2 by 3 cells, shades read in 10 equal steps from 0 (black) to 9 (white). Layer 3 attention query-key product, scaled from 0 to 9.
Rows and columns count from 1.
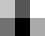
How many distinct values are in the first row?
3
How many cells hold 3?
1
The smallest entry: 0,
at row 2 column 2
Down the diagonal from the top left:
7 0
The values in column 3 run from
6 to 9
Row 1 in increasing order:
3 7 9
